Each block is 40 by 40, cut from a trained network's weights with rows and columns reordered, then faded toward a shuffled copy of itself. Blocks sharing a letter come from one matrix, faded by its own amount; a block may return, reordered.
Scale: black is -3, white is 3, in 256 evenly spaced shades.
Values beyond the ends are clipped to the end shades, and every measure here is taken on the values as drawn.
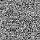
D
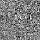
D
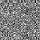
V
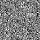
D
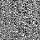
D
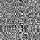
V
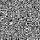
D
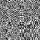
V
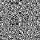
D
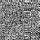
V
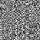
V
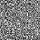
V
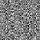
V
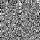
V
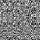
V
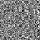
V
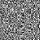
V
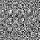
V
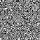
D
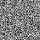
D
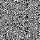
D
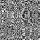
V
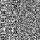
V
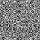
V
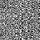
V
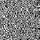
D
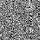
D
